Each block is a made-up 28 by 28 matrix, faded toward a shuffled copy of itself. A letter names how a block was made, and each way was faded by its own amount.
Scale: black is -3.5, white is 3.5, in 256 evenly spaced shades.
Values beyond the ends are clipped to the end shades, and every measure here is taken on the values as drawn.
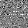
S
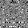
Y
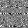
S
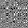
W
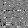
Y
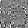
W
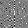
W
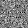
S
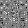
Y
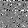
Y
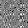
W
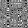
W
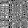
W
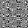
W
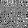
Y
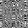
W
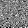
S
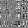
W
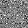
S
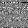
S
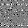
Y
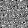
S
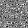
S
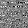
S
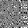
W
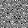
S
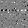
Y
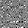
Y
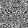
S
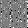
W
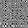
W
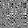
W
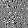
Y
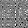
W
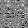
Y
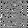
W
